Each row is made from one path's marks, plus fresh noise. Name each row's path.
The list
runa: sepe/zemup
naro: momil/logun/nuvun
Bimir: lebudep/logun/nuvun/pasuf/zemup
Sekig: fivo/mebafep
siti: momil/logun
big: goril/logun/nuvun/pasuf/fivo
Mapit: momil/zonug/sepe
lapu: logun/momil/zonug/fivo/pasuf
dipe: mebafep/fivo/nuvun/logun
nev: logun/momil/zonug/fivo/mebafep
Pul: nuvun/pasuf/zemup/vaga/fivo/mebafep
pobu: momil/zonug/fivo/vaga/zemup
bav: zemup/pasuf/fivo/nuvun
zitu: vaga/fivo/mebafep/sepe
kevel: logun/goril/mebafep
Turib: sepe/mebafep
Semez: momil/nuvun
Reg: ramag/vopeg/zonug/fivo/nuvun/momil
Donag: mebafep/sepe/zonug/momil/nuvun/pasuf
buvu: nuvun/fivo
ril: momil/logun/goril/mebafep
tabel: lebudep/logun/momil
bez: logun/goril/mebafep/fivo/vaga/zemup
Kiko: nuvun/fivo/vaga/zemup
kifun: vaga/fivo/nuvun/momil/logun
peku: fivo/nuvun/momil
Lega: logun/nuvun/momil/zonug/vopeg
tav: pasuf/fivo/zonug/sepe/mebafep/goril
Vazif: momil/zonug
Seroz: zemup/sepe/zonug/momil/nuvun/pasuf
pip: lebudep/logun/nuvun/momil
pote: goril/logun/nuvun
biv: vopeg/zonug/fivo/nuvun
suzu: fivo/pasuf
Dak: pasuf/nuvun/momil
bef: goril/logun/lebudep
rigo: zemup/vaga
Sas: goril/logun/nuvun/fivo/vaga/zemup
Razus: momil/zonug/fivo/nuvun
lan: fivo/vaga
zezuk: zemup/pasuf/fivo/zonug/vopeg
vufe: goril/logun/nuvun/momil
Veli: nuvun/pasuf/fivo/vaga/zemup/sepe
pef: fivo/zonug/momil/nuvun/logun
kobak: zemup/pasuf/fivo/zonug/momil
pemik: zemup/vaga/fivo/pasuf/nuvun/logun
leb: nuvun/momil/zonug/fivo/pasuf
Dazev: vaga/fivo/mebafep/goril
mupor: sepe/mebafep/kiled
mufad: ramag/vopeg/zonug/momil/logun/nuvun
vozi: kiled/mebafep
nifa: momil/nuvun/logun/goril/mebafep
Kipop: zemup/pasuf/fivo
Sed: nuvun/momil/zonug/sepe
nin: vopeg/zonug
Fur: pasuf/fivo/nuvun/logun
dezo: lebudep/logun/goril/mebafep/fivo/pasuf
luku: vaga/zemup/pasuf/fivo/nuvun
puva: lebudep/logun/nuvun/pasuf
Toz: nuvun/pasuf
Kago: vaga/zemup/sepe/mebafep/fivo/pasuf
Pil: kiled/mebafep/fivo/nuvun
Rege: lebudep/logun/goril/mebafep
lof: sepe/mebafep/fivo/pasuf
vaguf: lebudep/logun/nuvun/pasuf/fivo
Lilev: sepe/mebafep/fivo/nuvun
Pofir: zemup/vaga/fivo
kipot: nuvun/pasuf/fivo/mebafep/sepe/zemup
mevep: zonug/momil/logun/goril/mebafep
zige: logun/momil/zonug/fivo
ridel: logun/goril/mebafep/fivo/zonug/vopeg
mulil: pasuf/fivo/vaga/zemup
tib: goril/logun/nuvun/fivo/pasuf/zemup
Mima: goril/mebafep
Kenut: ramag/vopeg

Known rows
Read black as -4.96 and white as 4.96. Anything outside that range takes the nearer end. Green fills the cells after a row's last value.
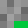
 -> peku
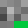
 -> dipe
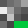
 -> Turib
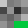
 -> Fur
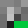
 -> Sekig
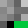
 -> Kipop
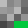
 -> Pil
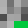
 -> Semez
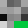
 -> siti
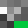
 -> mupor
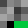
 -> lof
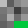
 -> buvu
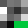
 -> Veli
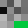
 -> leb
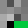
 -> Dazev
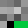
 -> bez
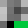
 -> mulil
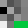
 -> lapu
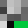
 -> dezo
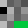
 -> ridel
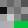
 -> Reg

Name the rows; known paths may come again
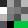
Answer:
Kago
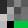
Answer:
tav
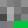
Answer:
dipe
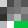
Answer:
Lega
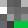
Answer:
rigo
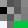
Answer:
lapu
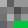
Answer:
buvu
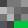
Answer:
Lilev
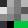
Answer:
kipot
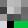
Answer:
dezo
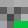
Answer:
vaguf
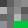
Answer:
Seroz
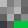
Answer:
Pil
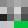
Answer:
pip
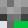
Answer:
bef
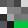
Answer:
runa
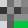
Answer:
big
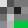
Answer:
nin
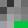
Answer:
Razus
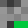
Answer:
pobu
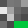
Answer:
Turib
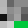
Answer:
naro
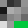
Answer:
zige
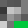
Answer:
nev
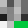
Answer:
vufe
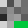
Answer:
pote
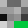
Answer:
siti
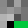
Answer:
Dazev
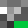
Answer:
mupor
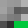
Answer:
bav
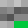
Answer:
puva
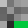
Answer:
tib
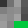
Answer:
Donag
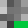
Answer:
Sas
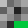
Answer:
suzu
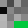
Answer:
leb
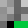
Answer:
Kipop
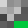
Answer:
vozi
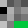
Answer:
ridel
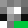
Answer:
ril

